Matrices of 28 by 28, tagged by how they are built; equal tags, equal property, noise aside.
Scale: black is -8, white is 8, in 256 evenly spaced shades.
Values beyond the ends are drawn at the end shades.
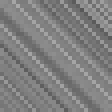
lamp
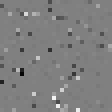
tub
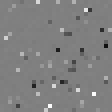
tub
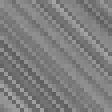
lamp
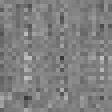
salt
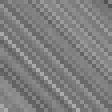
lamp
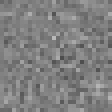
salt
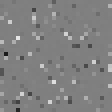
tub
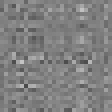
salt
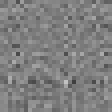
salt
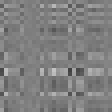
salt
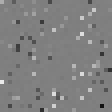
tub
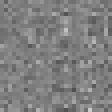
salt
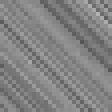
lamp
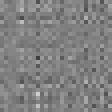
salt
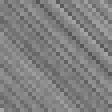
lamp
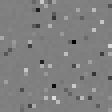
tub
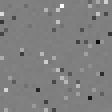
tub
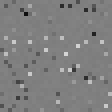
tub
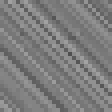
lamp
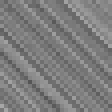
lamp
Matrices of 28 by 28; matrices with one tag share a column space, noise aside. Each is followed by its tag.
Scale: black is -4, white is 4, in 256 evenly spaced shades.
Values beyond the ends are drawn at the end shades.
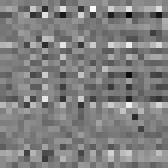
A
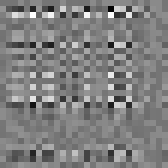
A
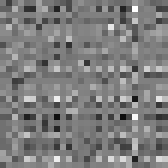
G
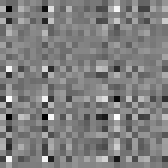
G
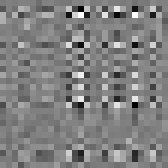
A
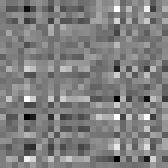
G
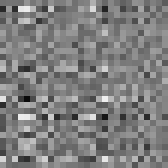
G
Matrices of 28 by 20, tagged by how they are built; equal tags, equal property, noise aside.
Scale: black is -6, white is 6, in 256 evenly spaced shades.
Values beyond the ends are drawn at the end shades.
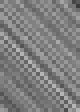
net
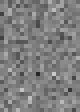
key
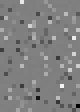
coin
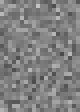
key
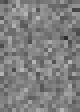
key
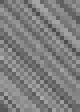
net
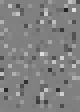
coin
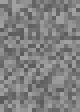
key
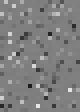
coin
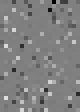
coin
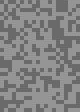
key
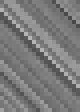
net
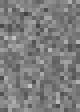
key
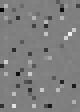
coin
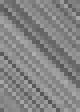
net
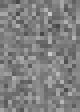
key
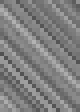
net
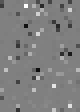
coin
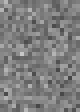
key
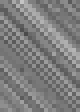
net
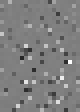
coin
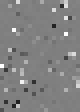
coin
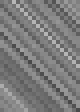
net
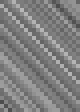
net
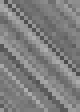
net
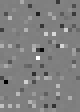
coin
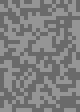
key
